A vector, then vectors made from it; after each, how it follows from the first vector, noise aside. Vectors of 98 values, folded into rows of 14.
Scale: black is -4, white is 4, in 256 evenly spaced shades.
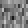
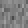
shrunk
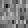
wrapped around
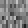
wrapped around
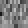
wrapped around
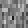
sign-scrambled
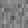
shrunk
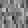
sign-scrambled
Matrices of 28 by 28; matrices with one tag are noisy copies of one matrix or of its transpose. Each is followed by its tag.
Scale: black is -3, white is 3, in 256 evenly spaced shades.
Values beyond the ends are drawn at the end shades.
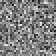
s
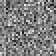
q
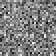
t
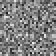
t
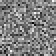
q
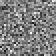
q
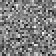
t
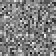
t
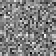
t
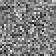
q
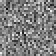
q
